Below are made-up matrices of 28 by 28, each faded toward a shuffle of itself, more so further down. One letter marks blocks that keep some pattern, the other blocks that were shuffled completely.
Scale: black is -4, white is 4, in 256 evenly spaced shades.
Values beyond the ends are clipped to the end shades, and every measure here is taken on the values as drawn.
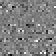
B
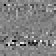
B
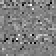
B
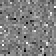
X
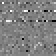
B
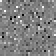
X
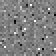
X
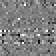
B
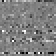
B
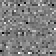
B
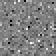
X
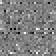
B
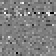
B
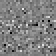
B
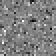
X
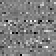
B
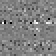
B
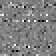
B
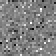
X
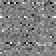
B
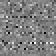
B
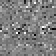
B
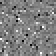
X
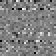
B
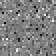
X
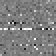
B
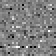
B
